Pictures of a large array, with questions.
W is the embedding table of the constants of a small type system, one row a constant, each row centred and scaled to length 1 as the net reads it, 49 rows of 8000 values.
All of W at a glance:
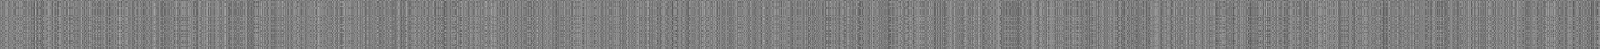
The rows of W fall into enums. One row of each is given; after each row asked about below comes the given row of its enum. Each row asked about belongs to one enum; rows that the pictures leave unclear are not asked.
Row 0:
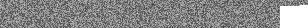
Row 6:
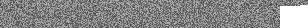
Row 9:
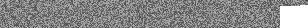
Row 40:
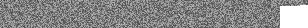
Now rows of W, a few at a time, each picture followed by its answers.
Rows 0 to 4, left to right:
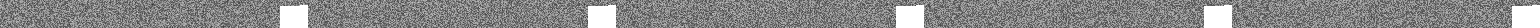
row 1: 6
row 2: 6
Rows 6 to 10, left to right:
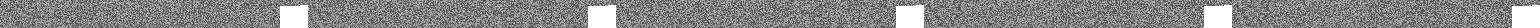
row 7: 40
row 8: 40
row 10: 9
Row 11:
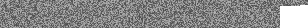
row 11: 9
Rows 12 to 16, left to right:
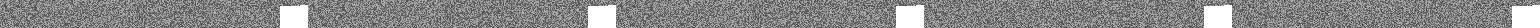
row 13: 9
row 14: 9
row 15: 40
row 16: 6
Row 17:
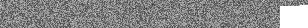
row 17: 0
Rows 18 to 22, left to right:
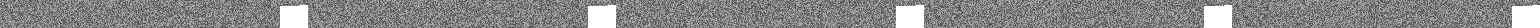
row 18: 40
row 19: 40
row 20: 0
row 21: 9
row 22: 9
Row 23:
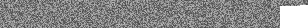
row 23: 40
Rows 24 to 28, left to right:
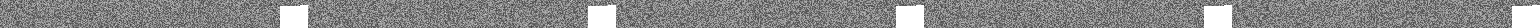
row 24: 6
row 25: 0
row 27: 6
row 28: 9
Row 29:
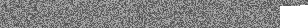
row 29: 9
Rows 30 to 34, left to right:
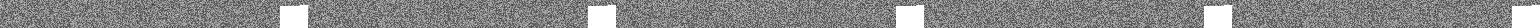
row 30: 0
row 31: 0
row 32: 6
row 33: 40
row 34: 0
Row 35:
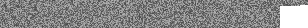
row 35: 9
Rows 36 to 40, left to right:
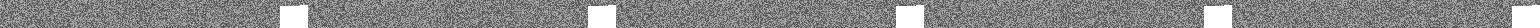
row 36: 0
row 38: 9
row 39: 9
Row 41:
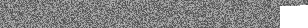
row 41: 40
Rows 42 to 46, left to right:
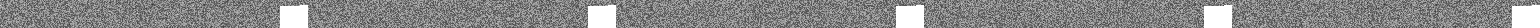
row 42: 0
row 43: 40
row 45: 6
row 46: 0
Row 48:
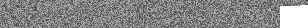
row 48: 9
